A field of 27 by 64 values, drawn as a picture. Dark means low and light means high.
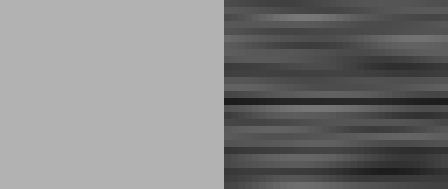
The table splits into one row of 2 panels. Panel 1,1: high, flat. Panel 1,2: low, streaked across.
